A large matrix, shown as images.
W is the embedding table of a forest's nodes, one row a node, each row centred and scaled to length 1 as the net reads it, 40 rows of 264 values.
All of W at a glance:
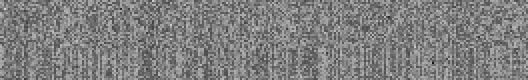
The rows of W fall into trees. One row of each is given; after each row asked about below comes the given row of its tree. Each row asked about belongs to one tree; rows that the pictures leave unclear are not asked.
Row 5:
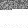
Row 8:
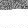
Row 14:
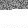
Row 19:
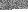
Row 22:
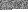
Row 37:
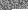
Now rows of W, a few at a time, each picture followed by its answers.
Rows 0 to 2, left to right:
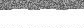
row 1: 14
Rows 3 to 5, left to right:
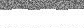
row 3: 8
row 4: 19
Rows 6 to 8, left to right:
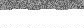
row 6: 22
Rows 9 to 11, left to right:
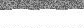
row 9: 5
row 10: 8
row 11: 8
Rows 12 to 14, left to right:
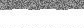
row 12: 19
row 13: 14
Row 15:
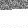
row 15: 14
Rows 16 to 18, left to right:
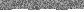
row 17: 19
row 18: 37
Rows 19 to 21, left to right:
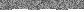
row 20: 8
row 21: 5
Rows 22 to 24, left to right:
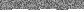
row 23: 14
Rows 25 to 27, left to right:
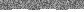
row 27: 37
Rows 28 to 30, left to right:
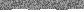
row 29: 22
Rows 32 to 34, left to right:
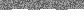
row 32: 37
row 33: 22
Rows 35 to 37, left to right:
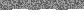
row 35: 37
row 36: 37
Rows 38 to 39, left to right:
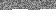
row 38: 5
